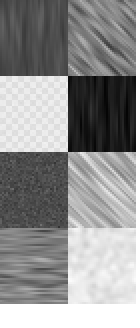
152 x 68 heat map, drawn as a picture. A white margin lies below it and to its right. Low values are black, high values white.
It is made of 4 by 2 panels. Panel 1,1: low, streaked downward, faint in contrast. Panel 1,2: middling, slanting down to the right. Panel 2,1: very high, checkered, faint in contrast. Panel 2,2: very low, streaked downward, faint in contrast. Panel 3,1: low, fine-grained, faint in contrast. Panel 3,2: high, slanting down to the right. Panel 4,1: middling, streaked across. Panel 4,2: very high, blotchy, faint in contrast.
